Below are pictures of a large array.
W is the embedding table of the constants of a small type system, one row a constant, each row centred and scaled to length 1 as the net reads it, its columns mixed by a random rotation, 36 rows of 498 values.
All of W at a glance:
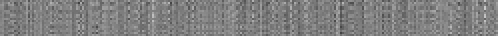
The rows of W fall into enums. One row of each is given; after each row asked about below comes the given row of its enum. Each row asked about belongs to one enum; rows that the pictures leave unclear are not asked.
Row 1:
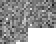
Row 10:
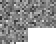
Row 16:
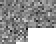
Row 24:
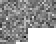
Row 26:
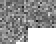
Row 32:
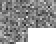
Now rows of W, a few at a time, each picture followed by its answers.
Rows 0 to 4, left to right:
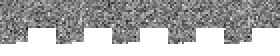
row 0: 16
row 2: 10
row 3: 10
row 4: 24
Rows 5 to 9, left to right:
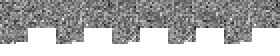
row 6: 1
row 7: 26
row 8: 26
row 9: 1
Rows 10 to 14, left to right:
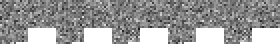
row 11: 32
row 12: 16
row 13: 10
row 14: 16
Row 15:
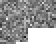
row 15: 24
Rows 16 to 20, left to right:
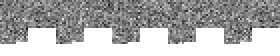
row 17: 1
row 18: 32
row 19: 10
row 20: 16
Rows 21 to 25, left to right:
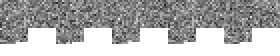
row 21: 24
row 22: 10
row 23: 1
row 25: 32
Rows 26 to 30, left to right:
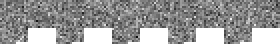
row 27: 32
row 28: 24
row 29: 32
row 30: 1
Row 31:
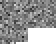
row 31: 10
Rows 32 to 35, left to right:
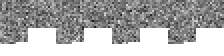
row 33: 26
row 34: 10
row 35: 24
